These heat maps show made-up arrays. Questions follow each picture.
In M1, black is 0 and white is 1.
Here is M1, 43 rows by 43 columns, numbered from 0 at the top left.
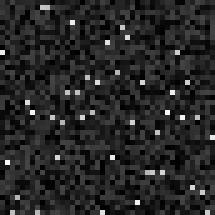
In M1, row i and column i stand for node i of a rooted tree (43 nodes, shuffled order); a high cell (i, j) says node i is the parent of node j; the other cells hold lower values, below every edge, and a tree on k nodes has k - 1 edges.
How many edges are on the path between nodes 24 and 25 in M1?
5
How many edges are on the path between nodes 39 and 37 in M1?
3
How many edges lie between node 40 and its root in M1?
6
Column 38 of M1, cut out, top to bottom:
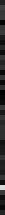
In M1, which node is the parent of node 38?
37
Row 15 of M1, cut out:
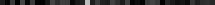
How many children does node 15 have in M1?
1
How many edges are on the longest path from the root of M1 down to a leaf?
20
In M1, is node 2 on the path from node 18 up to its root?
no
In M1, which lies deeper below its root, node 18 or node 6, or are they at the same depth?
the same depth
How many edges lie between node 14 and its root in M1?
1
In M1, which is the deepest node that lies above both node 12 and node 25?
42
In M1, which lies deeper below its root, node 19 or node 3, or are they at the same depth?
the same depth
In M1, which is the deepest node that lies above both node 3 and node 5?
23
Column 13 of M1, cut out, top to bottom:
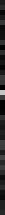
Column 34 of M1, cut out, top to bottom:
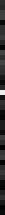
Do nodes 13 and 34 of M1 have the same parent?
yes
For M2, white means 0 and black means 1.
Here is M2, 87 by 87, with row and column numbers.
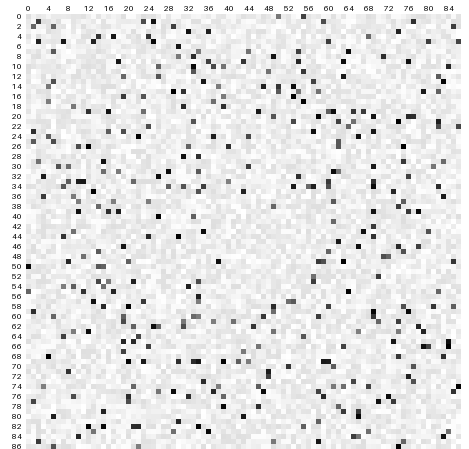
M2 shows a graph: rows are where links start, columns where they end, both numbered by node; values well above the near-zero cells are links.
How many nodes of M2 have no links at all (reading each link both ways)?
2
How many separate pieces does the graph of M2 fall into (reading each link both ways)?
3
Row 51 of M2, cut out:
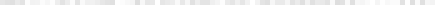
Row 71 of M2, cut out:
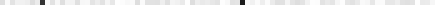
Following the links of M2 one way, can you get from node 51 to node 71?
no
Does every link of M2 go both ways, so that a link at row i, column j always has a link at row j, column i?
yes
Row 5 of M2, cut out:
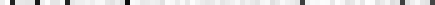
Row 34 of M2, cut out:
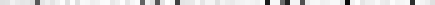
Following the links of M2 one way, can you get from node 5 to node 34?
yes
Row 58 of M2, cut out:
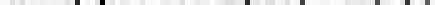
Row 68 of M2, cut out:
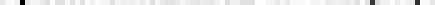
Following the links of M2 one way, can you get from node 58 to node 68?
yes
